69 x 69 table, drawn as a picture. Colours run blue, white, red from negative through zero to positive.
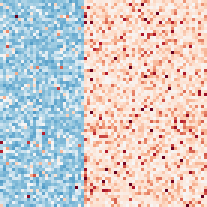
On average the colour sits 50% of the way up the scale. No regular stripes run through it. The right part is higher, past a seam about 40% of the way across.
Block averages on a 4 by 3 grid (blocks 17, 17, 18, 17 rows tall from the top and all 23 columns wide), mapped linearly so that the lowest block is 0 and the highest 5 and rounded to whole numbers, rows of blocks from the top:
045 | 045 | 045 | 045
